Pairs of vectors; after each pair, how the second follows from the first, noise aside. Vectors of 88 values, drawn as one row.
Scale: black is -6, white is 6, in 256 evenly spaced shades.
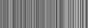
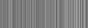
shrunk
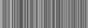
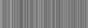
shrunk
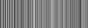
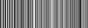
scaled up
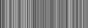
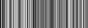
scaled up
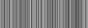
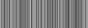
copied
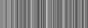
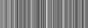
copied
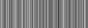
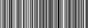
scaled up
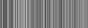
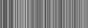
copied
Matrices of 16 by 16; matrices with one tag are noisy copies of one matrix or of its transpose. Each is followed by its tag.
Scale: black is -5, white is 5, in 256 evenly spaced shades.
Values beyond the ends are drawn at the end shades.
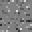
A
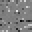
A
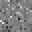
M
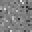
M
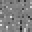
A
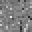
A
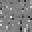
A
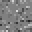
A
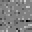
A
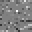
A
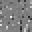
A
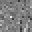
A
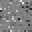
M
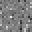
A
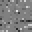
A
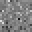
M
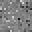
M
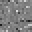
A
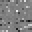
A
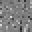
A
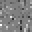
A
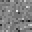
A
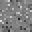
M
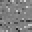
A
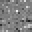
A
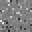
M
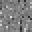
A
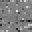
A
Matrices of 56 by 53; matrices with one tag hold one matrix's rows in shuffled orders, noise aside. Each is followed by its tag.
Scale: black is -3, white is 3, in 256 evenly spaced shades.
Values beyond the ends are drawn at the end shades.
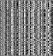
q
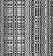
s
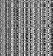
q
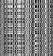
s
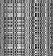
s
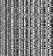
q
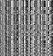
q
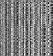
q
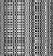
s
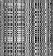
s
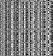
q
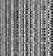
q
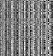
q
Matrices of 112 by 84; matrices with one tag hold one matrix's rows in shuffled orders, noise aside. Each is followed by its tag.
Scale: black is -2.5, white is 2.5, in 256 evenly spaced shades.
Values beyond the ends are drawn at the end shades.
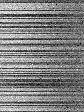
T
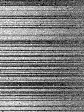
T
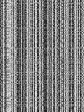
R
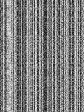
R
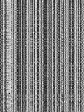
R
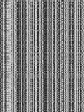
R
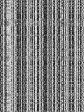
R
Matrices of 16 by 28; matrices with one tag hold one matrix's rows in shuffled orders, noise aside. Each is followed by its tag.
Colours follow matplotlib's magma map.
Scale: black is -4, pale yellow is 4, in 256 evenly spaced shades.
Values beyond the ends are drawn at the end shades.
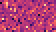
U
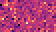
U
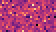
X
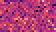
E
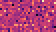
E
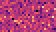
E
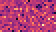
E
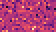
X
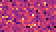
X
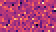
E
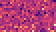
E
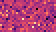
X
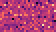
E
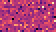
E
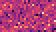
E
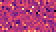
X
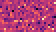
E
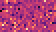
U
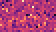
X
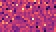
X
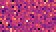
U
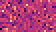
U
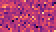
E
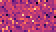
X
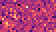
U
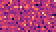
E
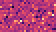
E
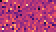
U
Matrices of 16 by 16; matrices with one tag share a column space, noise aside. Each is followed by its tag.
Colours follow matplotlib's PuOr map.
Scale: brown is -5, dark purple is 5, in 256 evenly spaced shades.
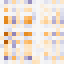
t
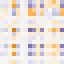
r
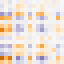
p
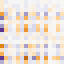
p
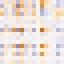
r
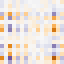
p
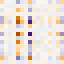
t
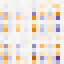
p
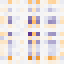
t
